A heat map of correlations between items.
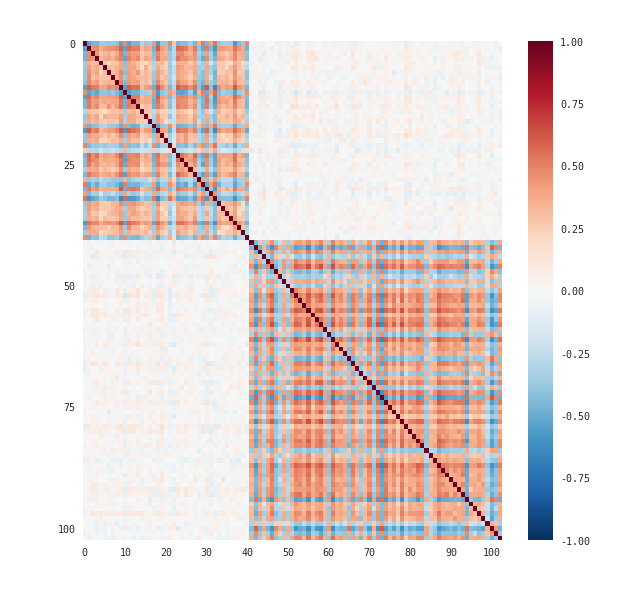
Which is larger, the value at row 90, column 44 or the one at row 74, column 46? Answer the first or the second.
the second
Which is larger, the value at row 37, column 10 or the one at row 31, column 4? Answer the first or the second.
the second
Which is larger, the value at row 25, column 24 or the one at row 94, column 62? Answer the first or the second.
the first
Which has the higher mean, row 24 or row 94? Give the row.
24
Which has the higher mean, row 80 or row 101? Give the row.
80
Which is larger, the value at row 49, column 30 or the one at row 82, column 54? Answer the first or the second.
the second
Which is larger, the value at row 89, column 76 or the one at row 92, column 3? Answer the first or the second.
the first
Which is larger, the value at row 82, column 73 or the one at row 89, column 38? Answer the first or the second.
the second
